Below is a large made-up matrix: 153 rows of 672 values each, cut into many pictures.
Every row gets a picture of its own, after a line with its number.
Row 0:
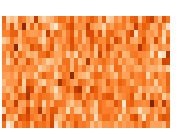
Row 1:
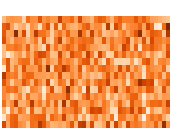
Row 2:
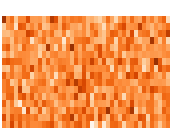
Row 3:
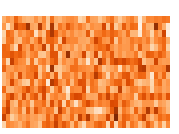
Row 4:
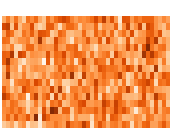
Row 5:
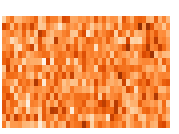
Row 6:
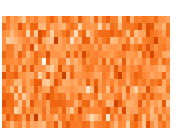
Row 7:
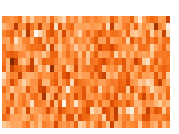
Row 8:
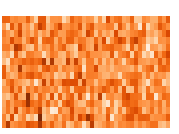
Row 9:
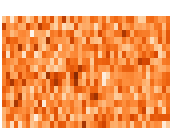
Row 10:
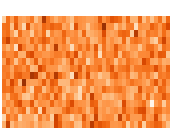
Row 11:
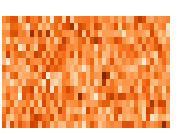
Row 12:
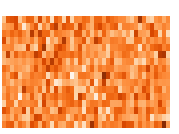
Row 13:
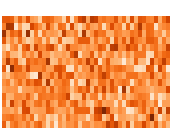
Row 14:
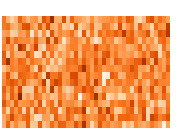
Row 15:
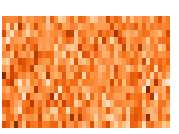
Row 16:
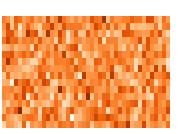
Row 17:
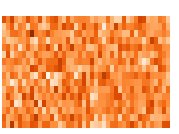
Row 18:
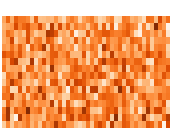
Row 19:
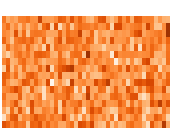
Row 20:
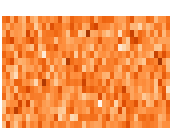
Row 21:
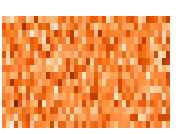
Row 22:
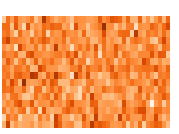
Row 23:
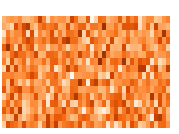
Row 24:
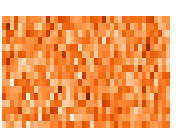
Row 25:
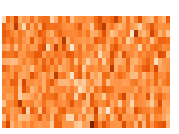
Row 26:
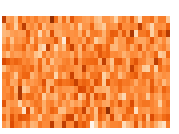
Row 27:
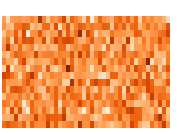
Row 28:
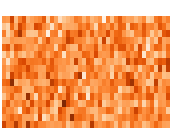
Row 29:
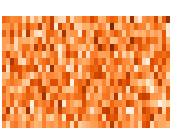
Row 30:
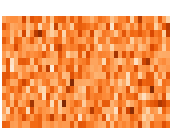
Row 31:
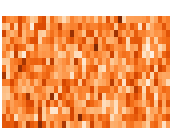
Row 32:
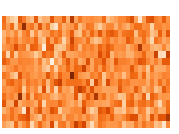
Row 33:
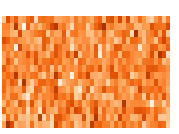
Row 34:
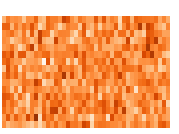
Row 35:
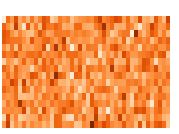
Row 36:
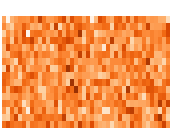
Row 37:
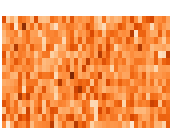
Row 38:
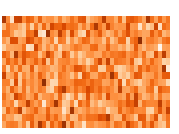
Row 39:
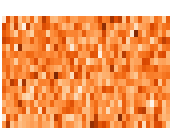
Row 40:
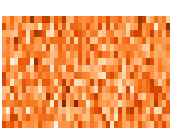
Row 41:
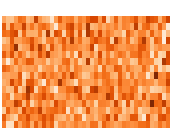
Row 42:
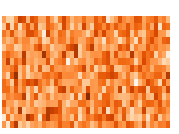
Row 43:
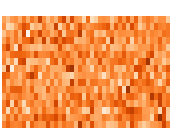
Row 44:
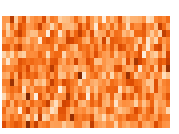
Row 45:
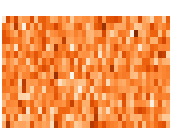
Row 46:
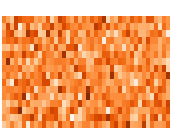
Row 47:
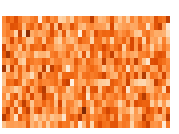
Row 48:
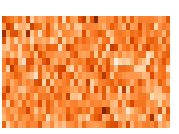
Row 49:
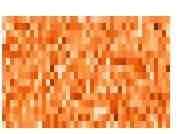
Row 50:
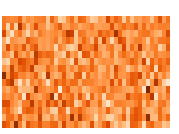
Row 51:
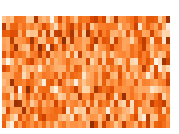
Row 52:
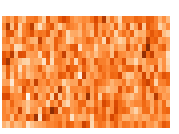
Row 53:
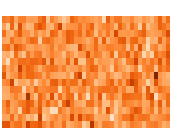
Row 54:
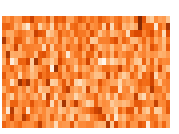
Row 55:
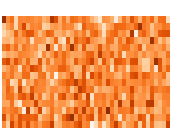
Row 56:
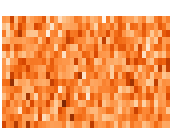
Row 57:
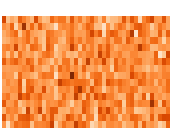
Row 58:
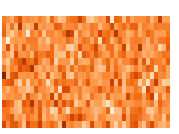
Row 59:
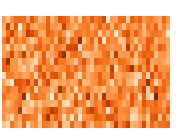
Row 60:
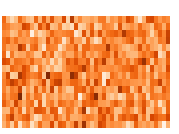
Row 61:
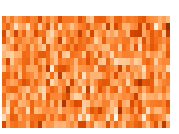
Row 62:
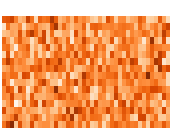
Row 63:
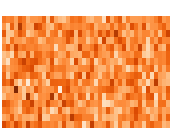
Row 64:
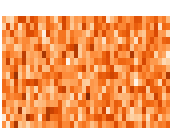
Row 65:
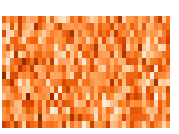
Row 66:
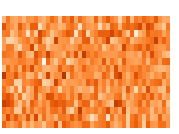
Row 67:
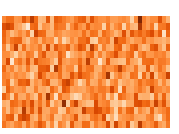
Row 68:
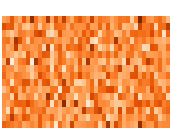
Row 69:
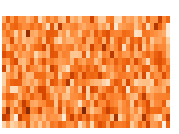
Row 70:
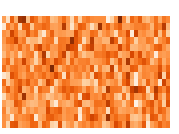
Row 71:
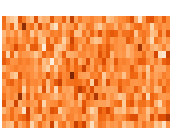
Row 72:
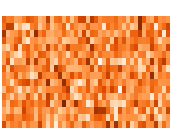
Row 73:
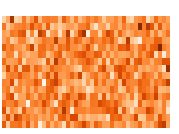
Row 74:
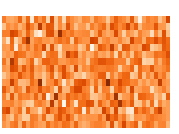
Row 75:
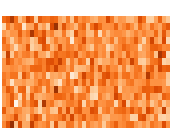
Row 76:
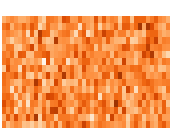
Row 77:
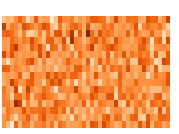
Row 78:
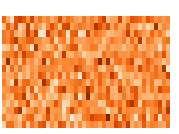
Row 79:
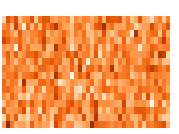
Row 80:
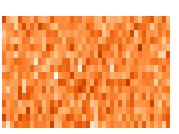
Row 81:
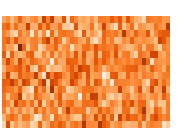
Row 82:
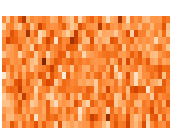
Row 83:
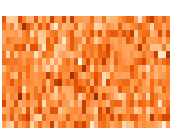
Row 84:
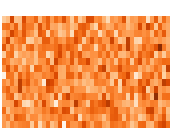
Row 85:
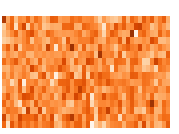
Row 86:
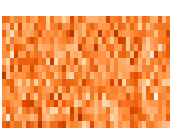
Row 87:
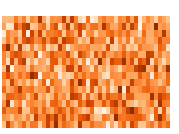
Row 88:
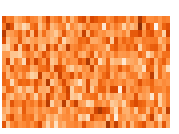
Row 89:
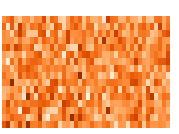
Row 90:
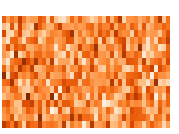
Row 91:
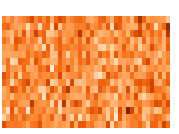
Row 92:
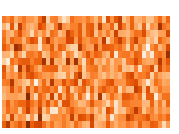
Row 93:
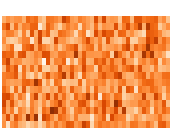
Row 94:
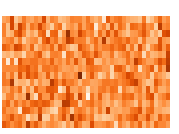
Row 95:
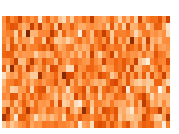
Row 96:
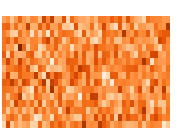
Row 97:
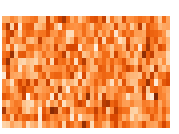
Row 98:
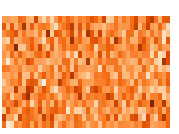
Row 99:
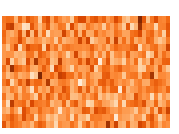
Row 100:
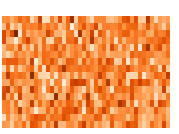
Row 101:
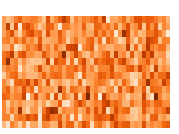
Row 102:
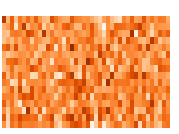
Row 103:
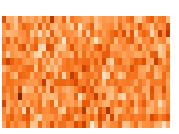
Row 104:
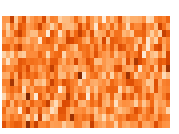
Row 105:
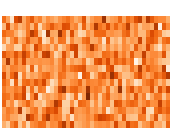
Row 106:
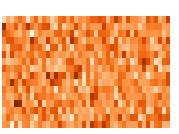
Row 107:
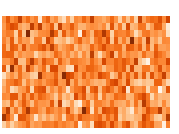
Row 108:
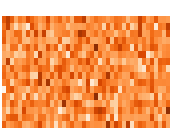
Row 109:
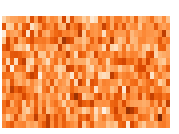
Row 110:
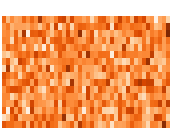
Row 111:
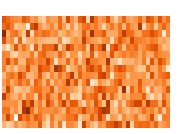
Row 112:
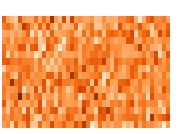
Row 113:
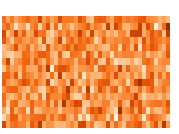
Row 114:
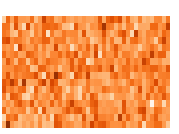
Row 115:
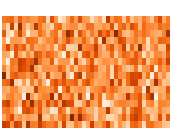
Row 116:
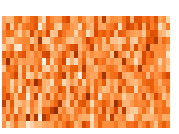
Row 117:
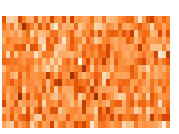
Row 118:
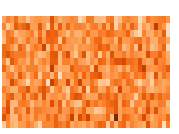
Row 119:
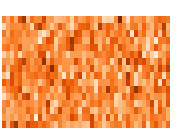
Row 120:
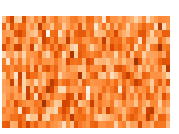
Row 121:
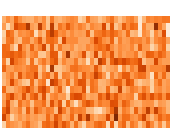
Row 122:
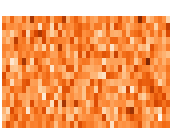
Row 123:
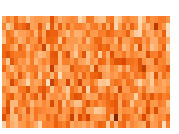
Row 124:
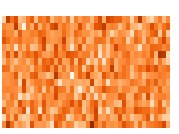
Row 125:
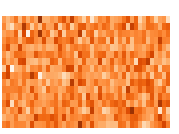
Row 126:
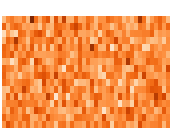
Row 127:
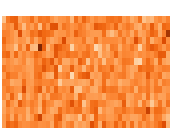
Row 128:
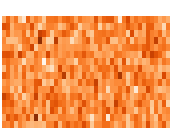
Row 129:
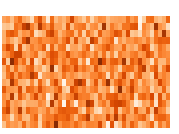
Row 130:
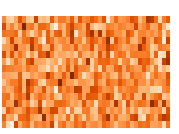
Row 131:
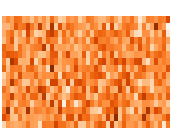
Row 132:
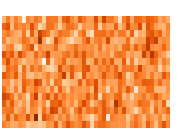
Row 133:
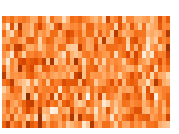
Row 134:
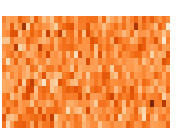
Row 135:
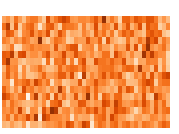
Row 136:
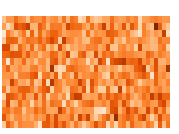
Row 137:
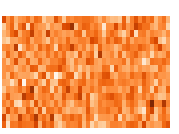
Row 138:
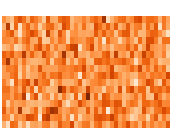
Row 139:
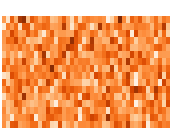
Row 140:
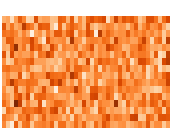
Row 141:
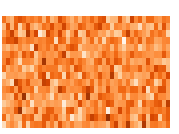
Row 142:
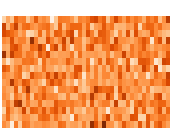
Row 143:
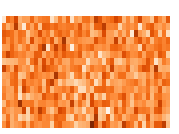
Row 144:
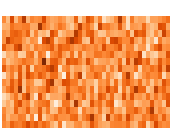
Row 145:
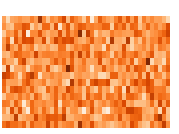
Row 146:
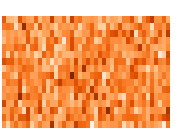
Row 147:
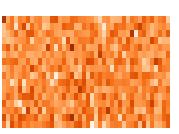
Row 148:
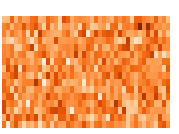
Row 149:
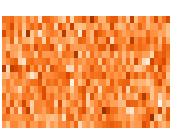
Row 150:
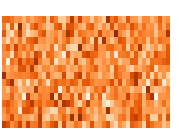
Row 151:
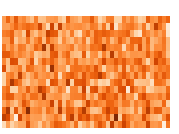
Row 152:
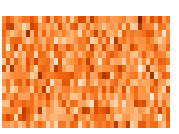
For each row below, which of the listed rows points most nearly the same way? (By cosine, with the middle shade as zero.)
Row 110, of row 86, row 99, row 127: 127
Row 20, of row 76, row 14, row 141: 141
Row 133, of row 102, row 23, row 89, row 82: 89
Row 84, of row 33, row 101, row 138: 101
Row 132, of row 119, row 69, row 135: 135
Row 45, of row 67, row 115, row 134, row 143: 143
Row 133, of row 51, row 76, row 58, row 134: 58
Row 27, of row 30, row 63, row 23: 23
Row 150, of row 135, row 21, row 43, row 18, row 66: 66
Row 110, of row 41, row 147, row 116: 116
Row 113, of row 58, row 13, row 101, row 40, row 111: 40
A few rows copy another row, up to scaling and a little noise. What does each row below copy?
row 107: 95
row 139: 70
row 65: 90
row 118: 123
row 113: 61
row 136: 49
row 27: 145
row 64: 42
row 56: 28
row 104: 44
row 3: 121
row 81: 96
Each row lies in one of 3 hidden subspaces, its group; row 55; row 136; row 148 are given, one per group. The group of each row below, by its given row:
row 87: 136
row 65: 148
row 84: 148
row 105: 148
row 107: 136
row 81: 55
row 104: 148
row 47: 136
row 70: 148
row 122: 136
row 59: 148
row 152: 136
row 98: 55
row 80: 55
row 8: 148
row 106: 55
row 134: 55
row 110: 136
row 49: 136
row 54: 136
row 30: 136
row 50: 148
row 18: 136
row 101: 148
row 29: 136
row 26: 55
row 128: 148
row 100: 136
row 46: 148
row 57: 55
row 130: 55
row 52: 148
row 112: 55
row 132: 148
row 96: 55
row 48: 136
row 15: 148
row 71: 55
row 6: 148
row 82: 148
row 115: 148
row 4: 148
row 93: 148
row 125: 136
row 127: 55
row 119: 148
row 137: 55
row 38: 148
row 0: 55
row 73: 148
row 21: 55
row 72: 136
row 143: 55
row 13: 136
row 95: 136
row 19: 136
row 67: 136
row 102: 55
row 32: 55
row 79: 55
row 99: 136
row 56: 148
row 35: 55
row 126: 136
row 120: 148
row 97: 148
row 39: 55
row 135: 148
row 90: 148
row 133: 148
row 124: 55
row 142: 55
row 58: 148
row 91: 136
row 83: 55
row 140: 55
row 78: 148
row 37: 55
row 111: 136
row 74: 136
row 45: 55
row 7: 136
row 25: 55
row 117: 55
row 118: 136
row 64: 148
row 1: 136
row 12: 55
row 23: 136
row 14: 55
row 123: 136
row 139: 148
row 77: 55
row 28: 148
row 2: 55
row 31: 148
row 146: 55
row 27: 136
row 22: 55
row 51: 55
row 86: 148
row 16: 148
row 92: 148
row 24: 148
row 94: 148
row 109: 136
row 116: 148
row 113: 136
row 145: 136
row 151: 136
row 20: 148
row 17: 55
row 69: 136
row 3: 136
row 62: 55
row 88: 136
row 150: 148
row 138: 148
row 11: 55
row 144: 148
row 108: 136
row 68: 136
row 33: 55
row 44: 148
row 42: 148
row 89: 148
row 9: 55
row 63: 148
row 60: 55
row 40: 136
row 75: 55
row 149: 136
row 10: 55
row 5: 148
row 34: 148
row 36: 136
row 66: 148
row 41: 55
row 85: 55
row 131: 136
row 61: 136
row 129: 136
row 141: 148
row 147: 55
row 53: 148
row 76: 148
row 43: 136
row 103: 55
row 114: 55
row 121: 136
